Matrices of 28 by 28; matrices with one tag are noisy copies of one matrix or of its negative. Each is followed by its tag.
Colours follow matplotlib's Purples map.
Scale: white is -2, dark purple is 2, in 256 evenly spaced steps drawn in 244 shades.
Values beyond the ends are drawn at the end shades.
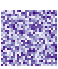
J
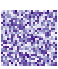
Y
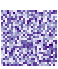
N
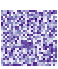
N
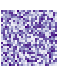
Y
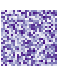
J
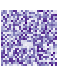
N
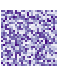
J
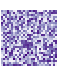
N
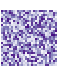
Y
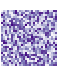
Y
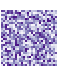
J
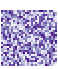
Y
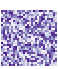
Y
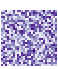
J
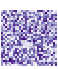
N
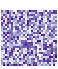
N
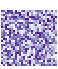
J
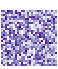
J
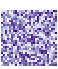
Y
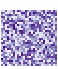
J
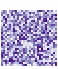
N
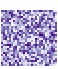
Y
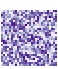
Y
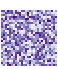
J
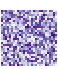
Y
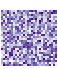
N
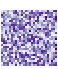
Y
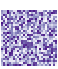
N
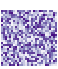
Y
